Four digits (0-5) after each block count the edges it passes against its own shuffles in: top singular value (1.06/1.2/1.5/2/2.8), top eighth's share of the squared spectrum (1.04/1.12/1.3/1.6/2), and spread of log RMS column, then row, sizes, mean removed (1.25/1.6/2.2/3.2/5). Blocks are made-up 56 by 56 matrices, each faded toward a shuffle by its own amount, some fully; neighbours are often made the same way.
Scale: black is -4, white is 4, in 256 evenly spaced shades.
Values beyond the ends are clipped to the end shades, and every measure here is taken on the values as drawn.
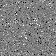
0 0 0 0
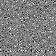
1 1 0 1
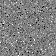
0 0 0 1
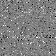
2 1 0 1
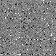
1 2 0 1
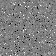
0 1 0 0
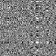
4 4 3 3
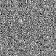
3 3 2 1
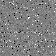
1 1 0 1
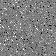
0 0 0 0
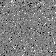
0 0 0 0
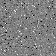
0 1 0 0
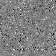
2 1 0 1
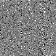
1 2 2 0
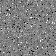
0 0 0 0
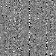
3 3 3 0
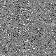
0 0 1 0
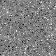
0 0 0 0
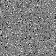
0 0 1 0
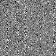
1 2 2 0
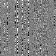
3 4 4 0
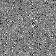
1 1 1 0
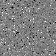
1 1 1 0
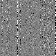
3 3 3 0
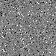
0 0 0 0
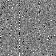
2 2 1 0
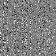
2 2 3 0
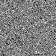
2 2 0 0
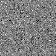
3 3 1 1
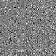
3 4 2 2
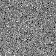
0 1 1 0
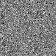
0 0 1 0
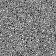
0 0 0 0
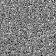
0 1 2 0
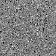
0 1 1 0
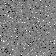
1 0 0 0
